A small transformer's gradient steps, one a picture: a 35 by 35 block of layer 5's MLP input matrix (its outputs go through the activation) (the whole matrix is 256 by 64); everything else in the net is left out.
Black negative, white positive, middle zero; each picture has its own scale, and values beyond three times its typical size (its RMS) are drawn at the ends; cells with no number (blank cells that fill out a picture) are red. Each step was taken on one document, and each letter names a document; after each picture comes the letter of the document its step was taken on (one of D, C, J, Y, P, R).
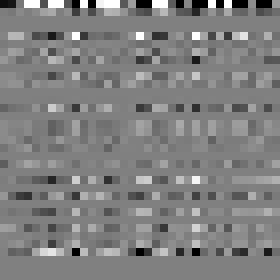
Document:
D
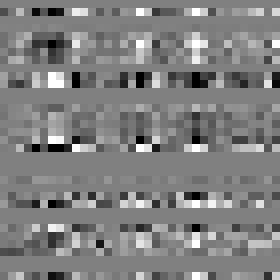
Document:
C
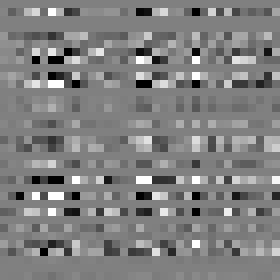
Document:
D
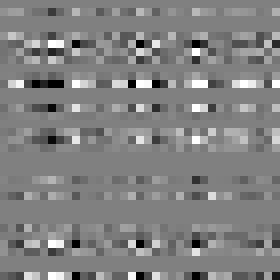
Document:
C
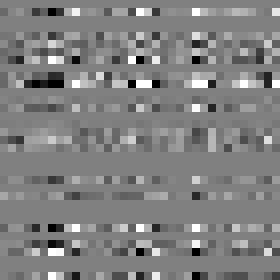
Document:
C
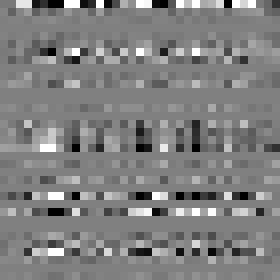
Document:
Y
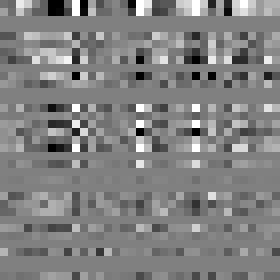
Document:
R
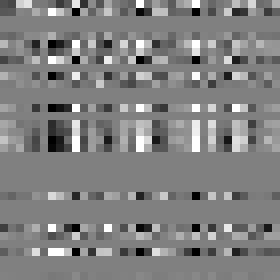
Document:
R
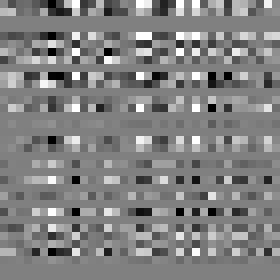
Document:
D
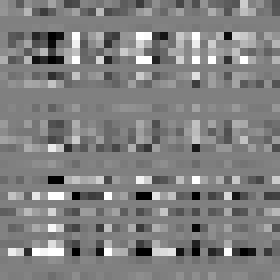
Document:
Y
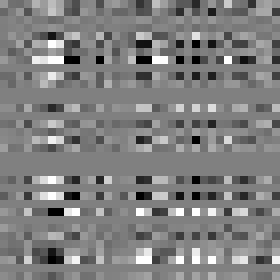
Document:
Y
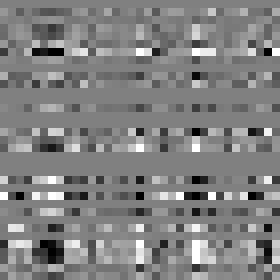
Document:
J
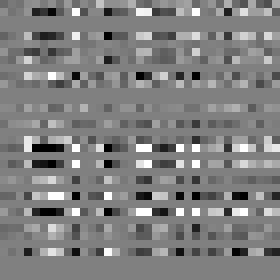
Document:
D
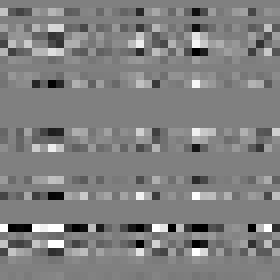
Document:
J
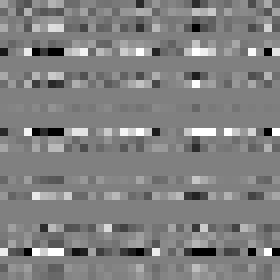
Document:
J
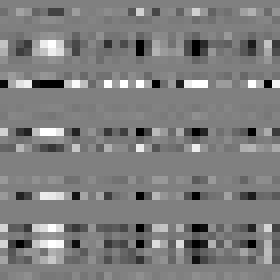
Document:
J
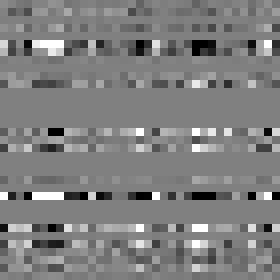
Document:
J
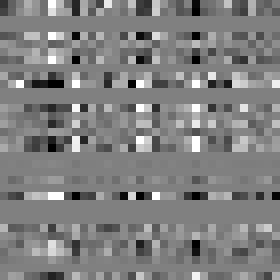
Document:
C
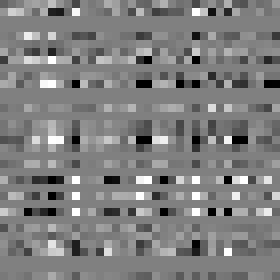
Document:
D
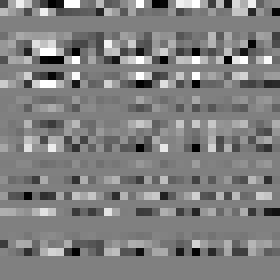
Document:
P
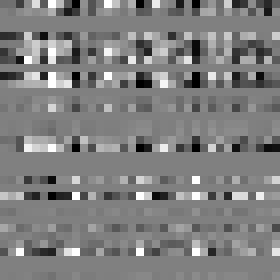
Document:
D
